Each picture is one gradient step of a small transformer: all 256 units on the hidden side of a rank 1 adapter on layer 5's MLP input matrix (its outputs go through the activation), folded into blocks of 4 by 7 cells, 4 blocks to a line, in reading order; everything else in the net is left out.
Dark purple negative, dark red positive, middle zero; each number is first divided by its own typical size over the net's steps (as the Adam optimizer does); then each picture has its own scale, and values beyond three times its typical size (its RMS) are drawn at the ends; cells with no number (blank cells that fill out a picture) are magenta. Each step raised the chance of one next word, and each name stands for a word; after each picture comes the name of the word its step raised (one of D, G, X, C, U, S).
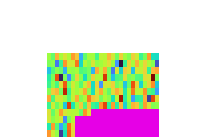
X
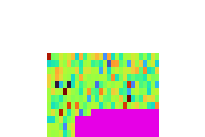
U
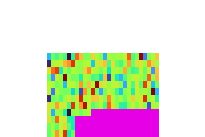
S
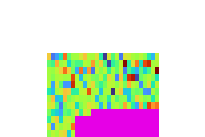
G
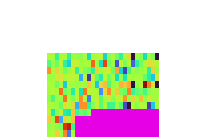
U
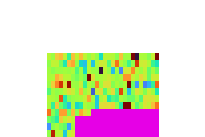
U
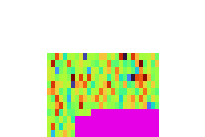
G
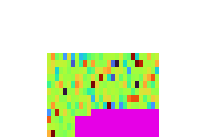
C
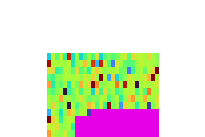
C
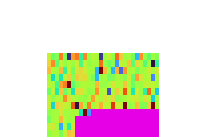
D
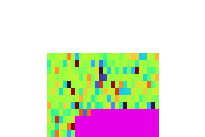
D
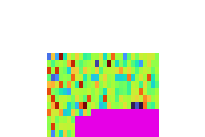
S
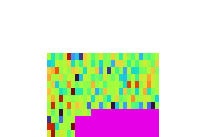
D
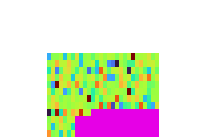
C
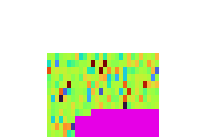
U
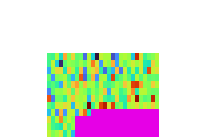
X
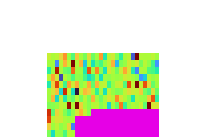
C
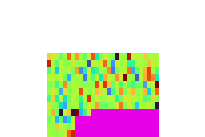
X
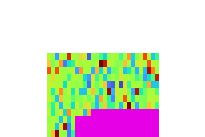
G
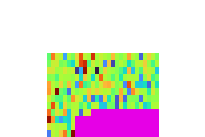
X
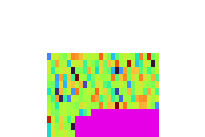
D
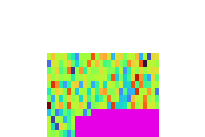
X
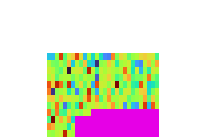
S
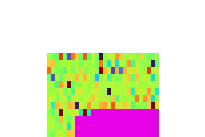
D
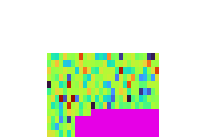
G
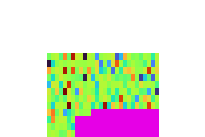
C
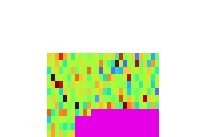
U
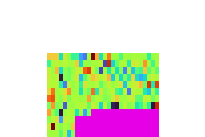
D
